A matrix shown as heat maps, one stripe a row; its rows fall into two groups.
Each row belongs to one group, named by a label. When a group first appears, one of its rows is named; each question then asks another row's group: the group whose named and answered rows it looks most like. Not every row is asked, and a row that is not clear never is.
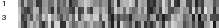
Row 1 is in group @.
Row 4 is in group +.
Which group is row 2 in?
@
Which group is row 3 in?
+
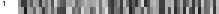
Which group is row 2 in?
+
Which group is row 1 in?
+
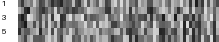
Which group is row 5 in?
+
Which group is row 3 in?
+
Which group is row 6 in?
+
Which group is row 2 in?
@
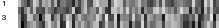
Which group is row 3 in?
+
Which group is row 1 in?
@
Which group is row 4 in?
+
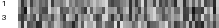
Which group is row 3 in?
+
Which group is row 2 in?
+
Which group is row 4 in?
@
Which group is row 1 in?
+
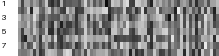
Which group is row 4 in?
@
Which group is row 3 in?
@
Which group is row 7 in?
@
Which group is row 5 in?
@
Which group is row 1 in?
@
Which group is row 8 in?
+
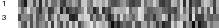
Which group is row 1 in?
+
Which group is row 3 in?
@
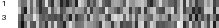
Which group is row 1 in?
@
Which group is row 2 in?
+
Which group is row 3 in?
@
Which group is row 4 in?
+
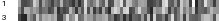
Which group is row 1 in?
@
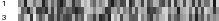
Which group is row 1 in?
+
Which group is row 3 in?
@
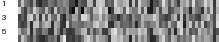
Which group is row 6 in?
@
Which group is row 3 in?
+
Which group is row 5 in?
@
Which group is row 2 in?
@
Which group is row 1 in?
@
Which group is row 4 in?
+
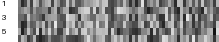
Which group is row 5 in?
+
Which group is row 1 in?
+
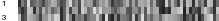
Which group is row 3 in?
+
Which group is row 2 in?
+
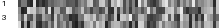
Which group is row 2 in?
+
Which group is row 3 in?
@
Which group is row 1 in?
@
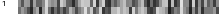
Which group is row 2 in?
@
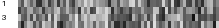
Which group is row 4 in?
+
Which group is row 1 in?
@
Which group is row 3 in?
+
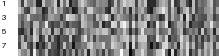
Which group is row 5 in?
+
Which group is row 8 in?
@
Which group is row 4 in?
@
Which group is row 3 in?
+
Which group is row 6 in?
@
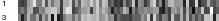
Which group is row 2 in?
+
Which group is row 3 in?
+
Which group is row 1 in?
+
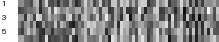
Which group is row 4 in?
@
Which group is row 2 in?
+
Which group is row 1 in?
@
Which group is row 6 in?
@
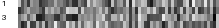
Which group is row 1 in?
@
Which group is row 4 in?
+
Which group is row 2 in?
+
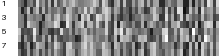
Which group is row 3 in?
+
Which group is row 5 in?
@
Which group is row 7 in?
+
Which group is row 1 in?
+
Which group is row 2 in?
+
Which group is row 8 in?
+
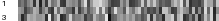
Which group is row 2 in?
@
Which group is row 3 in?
+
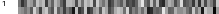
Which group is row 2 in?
@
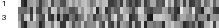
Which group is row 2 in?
@
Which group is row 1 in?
+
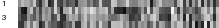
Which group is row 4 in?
@
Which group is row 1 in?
@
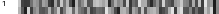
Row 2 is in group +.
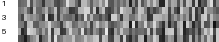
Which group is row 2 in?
@
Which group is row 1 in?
+
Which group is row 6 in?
+
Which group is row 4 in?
+
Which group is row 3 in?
@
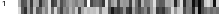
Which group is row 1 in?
+
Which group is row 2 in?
+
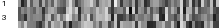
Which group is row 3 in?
+
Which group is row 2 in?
+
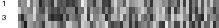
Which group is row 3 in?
@
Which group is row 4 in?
+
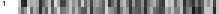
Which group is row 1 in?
+
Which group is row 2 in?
+
